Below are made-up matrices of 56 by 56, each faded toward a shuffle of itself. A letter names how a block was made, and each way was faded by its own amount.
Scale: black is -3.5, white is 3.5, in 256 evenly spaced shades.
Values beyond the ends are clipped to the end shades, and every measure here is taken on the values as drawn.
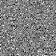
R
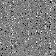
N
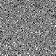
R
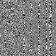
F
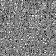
R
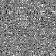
R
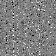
N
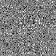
R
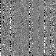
F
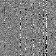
F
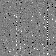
N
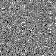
R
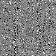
N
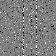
N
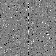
N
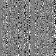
F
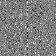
N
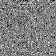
R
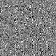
R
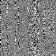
F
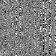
F
